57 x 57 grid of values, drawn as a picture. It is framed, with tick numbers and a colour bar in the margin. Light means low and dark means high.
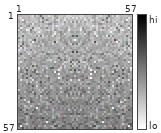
Odd rows or columns: none. Mirror symmetry: left to right. Slope: up to the bottom. Grain: fine. Stripes: none.
